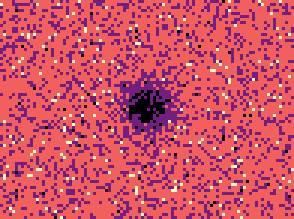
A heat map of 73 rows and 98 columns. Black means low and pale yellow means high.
A single dip lies in the centre. Overall the values sit about 60% of the way up the scale. The halves do not mirror each other. No regular stripes run through it. No seam splits the table. The ninth with the lowest average is the centre.
